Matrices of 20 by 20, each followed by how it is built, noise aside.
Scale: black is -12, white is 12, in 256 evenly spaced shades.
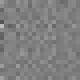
low rank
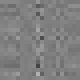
low rank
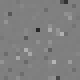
sparse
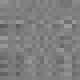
low rank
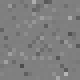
sparse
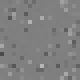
sparse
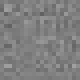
low rank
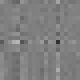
low rank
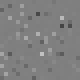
sparse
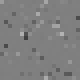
sparse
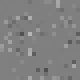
sparse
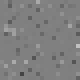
sparse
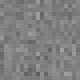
low rank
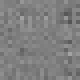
low rank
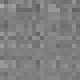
low rank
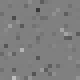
sparse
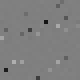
sparse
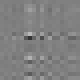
low rank
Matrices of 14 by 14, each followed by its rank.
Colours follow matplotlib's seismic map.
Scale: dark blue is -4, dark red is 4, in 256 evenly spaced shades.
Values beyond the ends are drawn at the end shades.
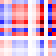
one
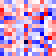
three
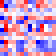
three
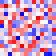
full rank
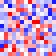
full rank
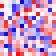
full rank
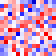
full rank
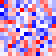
full rank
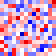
full rank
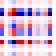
one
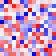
full rank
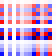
one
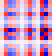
one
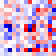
three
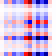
one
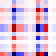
one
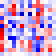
three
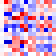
three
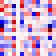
three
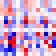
three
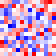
full rank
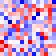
full rank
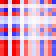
one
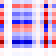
one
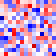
full rank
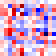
three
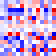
three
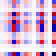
one
